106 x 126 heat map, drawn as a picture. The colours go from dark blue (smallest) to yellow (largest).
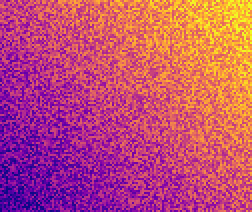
There are no regular stripes. The values follow a bell shape. The texture is fine-grained noise. No row or column stands out. The field climbs toward the top right. The bottom left is the ninth with the lowest average. The ninth with the highest average is the top right.
